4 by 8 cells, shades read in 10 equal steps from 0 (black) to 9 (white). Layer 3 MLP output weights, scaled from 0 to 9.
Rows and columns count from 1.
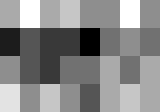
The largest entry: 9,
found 2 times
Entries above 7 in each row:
2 0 0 1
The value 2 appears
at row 2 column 3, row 2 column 4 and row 3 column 3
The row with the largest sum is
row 1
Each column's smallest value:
1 3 2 2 0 4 4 4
